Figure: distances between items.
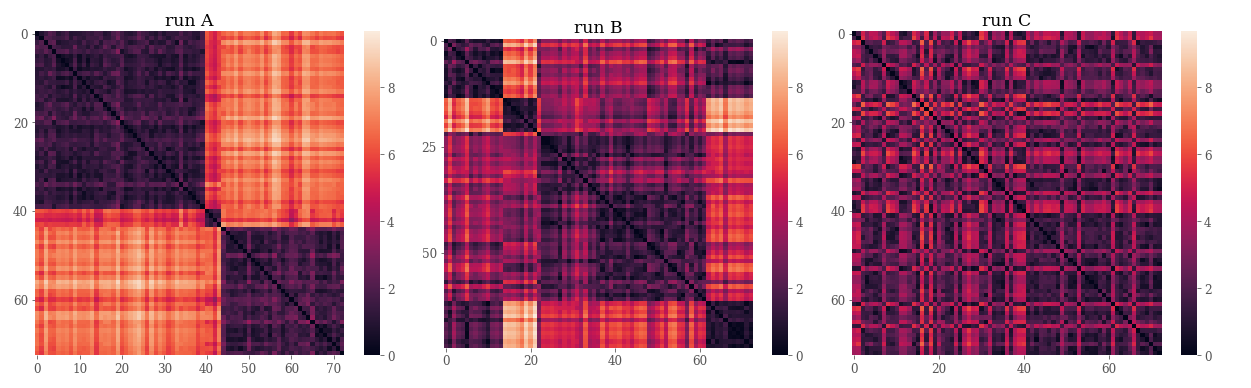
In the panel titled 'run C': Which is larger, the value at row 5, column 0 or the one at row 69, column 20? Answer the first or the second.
the first
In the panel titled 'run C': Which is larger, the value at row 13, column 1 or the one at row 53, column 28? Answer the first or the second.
the first
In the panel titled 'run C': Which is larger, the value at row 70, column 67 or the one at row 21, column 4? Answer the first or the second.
the second
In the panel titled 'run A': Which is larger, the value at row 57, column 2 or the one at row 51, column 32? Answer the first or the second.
the first
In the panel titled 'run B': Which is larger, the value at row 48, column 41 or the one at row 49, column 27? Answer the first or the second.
the first
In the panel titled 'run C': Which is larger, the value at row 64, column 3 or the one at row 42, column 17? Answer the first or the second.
the second
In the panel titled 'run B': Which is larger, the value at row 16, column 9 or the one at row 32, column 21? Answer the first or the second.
the first
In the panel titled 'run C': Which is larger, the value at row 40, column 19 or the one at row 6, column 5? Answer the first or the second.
the first
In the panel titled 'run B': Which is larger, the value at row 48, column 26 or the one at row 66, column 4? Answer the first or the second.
the first
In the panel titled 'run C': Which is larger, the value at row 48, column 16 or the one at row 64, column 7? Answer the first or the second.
the first
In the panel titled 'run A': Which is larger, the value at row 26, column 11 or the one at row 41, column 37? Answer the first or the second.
the second
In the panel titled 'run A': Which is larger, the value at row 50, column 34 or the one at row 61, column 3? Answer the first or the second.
the first
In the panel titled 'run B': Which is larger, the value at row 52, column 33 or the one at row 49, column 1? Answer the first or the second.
the second
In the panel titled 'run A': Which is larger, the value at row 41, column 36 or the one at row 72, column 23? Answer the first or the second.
the second
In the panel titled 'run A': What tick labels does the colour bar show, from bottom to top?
0, 2, 4, 6, 8
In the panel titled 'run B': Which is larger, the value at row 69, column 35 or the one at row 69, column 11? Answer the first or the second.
the first
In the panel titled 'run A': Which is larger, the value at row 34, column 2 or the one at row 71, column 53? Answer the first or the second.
the first
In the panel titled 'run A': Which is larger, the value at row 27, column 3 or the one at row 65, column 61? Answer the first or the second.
the first
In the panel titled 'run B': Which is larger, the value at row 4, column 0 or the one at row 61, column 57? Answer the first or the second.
the second
